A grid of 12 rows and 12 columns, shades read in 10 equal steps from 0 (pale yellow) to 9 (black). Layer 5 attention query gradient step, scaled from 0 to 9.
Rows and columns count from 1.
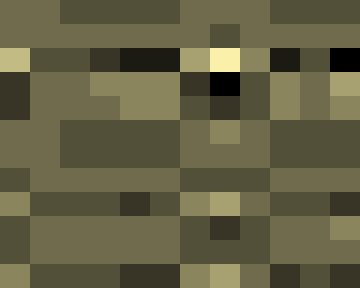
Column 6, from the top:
6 5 8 4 4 6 6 5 6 5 5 7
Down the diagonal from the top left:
5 5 6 4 4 6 5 6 5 5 5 7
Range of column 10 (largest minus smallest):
4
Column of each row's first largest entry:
3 8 12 8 1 3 3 1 5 8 1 5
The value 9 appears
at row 3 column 12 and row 4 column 8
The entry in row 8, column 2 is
5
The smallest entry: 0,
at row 3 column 8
